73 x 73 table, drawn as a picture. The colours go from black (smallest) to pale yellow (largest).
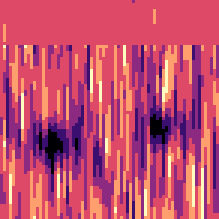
No overall slope runs across the table. The grain runs up and down. There are two dips. A horizontal seam about 20% of the way down splits the table, and the top part is calmer. The halves do not mirror each other.
